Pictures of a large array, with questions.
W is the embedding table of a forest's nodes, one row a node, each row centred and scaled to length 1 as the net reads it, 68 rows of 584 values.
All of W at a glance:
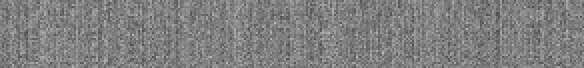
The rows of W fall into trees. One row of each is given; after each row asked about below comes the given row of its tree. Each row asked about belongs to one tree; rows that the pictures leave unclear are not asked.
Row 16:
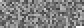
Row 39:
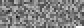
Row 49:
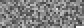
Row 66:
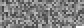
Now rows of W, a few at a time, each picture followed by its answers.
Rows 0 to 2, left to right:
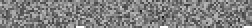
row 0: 49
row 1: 39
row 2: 39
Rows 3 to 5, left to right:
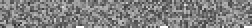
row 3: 49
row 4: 39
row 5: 66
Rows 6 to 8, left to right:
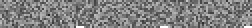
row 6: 49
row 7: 39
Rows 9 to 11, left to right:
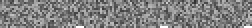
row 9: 39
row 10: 66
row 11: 16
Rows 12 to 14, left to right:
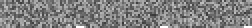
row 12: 66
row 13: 16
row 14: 66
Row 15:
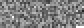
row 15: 66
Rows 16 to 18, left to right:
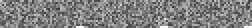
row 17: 16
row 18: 16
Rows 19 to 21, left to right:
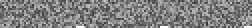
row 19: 66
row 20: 49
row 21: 16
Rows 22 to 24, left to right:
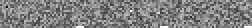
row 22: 16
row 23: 49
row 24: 39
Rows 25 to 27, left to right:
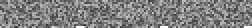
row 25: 49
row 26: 49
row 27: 39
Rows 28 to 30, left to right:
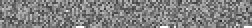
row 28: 16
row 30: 39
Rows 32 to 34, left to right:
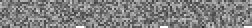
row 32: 39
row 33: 39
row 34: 66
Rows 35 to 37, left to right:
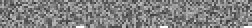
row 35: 39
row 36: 66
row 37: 16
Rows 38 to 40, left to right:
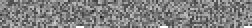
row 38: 39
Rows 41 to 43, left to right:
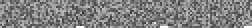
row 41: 49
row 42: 39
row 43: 16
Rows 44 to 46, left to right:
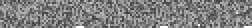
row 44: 16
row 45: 16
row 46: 66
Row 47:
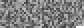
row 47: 16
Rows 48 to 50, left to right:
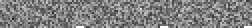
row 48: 16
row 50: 39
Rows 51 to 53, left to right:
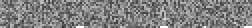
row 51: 16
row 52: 16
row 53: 16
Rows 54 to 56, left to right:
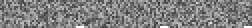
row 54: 66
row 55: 16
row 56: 39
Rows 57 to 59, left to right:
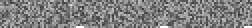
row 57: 39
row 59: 16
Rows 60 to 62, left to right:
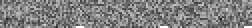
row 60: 16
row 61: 39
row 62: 49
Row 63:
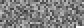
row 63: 49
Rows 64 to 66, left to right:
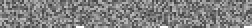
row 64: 66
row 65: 39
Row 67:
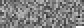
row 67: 16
